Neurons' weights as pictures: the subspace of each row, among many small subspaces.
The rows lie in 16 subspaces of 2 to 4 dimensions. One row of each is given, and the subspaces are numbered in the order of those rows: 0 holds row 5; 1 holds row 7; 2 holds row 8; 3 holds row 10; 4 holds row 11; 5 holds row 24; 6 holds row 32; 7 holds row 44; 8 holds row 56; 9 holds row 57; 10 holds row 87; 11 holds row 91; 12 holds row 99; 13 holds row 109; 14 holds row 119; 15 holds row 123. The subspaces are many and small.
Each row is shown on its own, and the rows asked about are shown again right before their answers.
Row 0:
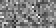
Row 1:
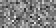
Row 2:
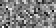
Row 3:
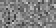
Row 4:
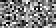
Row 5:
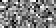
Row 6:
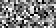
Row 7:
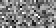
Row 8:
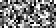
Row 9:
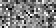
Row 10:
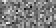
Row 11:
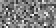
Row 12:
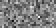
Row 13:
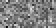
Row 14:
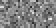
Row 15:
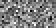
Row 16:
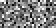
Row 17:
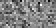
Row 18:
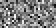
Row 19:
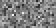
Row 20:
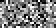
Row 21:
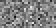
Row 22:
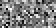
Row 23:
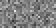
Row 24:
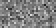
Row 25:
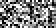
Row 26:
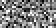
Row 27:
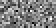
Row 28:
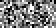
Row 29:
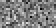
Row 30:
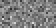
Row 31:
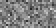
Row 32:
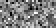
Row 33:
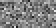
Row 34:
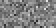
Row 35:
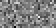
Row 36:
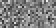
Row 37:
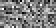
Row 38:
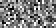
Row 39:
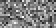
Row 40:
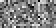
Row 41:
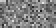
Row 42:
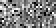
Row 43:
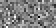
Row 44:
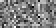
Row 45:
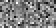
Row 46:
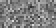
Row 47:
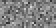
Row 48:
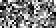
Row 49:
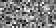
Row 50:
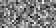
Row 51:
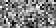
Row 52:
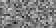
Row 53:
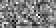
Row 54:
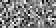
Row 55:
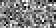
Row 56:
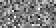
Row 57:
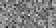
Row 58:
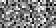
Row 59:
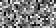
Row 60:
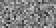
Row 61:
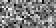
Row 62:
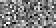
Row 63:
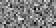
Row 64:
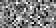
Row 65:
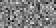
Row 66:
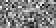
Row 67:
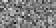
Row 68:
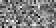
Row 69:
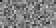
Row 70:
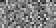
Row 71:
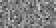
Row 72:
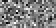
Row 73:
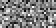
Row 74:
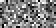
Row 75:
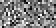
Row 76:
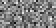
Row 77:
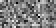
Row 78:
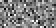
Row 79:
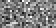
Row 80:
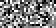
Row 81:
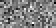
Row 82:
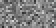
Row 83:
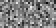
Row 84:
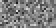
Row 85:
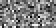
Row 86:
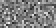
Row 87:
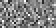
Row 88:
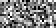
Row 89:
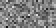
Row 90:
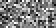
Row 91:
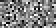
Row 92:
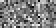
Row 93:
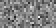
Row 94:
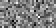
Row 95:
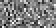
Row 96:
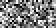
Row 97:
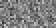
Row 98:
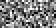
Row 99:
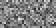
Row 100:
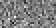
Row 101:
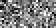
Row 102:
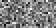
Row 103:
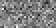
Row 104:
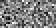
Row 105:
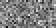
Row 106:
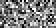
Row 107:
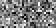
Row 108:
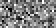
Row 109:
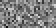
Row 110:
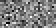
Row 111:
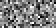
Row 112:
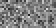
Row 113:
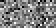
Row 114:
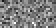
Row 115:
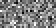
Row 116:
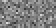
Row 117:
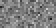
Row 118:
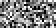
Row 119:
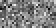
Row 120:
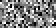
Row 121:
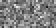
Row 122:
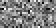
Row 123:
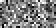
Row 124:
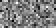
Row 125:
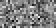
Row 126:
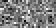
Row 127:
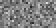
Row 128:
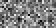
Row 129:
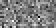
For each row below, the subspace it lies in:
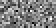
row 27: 2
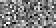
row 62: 11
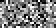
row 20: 15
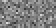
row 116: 3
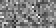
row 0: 7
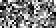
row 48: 14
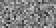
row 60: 4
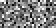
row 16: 15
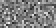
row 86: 4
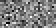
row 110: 11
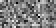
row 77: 7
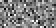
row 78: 10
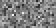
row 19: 14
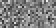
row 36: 10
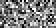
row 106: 12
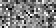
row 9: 5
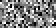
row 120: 12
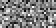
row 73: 6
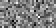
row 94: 2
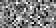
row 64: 3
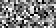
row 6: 4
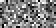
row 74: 15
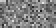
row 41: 15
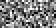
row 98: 6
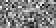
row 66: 6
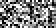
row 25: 6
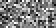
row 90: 9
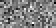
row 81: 14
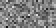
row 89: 9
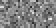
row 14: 0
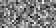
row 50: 3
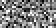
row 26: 6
